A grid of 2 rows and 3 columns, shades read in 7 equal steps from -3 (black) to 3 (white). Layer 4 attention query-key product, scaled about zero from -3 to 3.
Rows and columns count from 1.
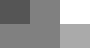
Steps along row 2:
same up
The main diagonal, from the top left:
-1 0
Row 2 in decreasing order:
1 0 0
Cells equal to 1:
1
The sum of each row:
2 1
